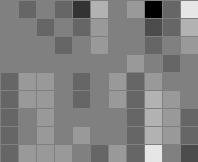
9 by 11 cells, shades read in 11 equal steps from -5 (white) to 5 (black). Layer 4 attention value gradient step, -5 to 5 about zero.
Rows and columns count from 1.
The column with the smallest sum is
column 3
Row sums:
4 2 0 0 -1 -3 -1 -2 -3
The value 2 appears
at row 2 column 9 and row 9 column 11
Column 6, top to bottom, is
-2 -1 -1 0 0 0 0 0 1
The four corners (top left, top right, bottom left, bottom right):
0 -4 1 2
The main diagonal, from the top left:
0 0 0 0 1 0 0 1 -4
